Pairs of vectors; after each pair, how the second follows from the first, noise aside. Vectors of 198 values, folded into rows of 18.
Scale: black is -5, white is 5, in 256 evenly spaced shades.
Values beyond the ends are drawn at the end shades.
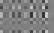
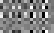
scaled up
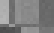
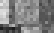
scaled up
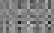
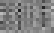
wrapped around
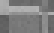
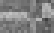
wrapped around
